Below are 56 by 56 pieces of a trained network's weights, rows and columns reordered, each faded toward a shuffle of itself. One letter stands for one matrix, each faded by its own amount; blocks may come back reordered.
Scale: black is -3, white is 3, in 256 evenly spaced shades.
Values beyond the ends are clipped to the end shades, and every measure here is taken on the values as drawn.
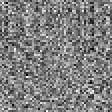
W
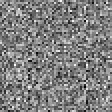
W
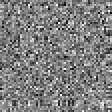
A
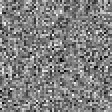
W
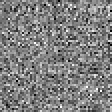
W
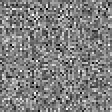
A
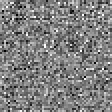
A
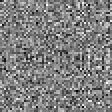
W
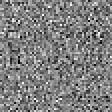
A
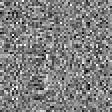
W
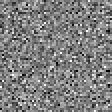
A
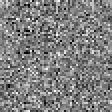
A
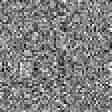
A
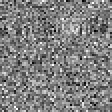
W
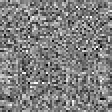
W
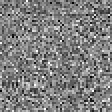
A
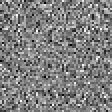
A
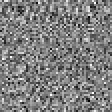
W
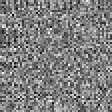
W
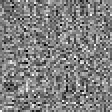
W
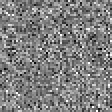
A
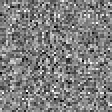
A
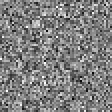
W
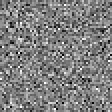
A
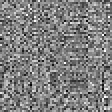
W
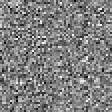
W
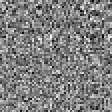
W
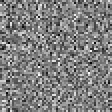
W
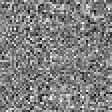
A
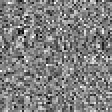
A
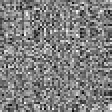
W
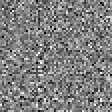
A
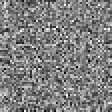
W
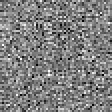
A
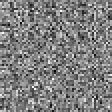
W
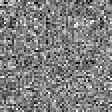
A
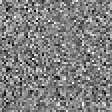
A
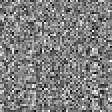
W
